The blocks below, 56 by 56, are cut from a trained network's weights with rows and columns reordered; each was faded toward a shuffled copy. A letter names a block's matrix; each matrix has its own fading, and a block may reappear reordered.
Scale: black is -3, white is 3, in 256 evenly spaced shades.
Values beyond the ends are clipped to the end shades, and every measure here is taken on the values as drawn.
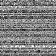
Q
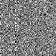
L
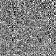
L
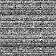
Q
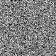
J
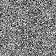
J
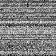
Q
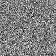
J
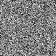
J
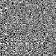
L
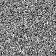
J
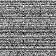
Q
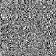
L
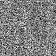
J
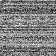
Q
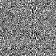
L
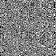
L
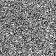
J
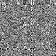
L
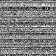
Q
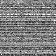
Q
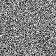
J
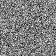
J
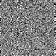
L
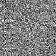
L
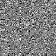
L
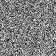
J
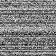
Q
